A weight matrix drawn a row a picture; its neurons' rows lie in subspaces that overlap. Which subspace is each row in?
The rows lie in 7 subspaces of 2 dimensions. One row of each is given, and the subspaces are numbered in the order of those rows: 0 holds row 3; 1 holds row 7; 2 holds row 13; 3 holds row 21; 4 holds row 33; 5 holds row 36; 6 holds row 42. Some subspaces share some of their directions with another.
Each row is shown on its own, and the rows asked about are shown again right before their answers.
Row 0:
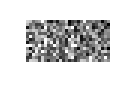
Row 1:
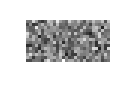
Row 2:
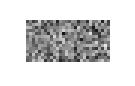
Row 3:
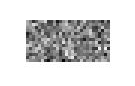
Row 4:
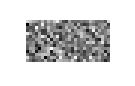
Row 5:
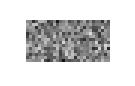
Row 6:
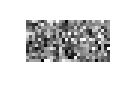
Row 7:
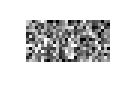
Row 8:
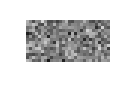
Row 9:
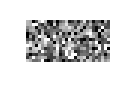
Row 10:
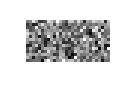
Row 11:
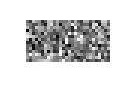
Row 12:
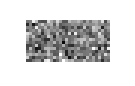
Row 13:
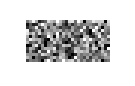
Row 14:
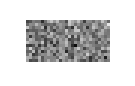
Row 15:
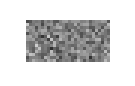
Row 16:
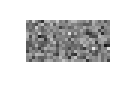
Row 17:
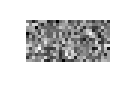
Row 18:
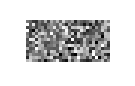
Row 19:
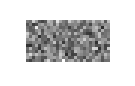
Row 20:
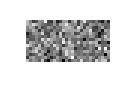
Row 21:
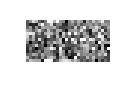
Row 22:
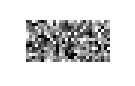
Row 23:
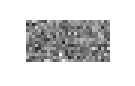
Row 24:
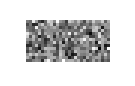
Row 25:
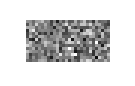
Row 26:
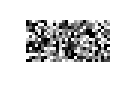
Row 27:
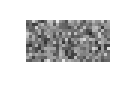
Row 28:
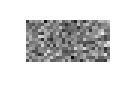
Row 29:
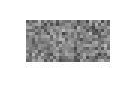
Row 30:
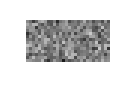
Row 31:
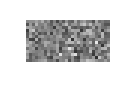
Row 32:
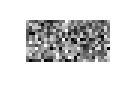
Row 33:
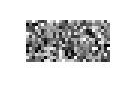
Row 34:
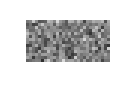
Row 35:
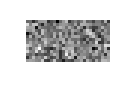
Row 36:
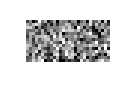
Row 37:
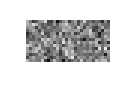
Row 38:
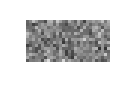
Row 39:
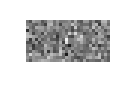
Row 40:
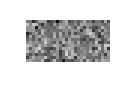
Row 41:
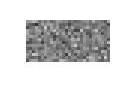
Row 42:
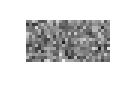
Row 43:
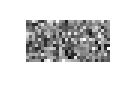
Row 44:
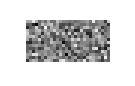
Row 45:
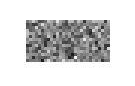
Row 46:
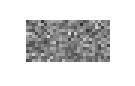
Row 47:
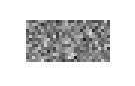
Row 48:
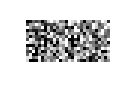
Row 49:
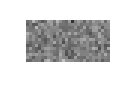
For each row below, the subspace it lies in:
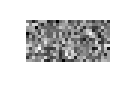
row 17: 4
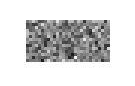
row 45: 2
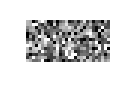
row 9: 4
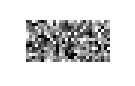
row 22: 4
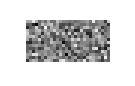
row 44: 1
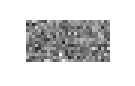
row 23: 6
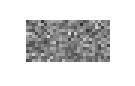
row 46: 5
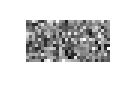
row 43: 3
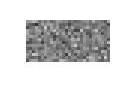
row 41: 1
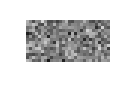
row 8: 5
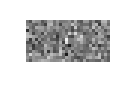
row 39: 2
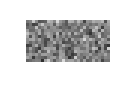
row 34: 2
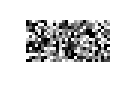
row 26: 5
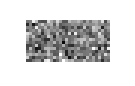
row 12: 6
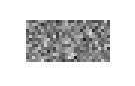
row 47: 2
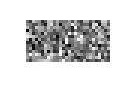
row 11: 2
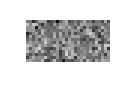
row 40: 4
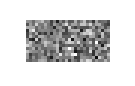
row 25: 6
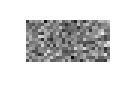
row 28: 0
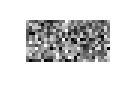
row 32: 3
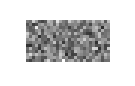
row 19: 3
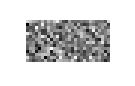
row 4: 4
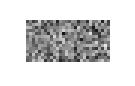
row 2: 5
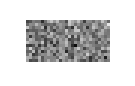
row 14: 1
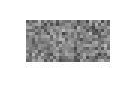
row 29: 5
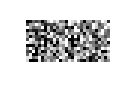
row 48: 1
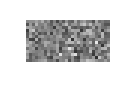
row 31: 6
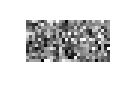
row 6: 3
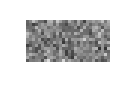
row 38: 0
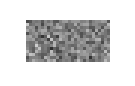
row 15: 4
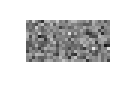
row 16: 0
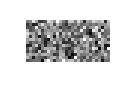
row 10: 2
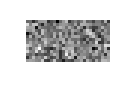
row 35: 4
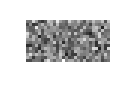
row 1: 3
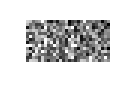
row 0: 1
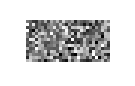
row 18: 6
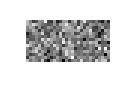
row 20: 0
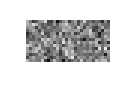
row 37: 0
